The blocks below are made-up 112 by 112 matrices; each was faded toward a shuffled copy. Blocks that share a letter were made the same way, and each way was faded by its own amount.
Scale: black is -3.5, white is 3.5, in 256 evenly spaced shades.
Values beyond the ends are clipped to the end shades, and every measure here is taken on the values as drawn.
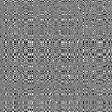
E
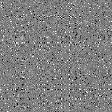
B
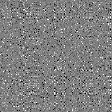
B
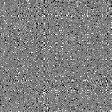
B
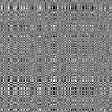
E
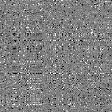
B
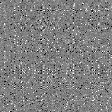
B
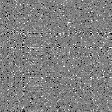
B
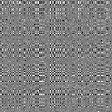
E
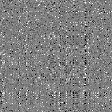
B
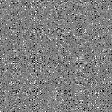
B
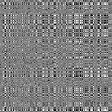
E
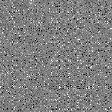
B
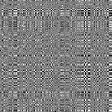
E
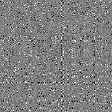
B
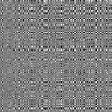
E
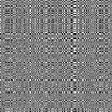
E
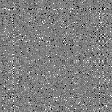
B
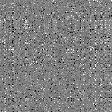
B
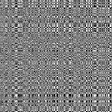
E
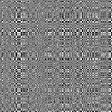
E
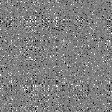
B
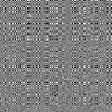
E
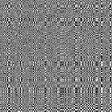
E
